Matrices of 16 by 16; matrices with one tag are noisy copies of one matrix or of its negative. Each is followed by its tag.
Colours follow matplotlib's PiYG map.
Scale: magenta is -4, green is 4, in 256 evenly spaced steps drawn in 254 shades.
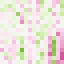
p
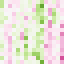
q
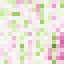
p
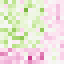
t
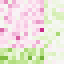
t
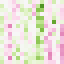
q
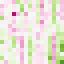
p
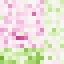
t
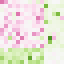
t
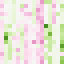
q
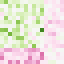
t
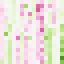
q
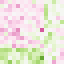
t
